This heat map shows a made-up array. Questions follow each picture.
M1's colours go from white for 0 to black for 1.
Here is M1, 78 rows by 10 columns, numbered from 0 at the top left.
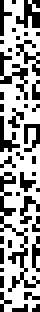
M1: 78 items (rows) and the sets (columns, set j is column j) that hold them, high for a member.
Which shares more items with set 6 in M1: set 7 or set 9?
set 9
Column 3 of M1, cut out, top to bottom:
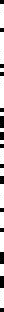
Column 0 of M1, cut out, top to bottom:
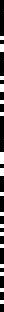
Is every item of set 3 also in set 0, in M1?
yes
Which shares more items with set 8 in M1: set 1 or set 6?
set 6
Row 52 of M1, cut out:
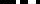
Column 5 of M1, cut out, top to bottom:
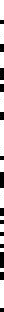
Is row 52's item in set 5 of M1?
yes
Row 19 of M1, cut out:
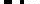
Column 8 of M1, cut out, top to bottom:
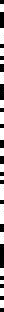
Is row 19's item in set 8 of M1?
no
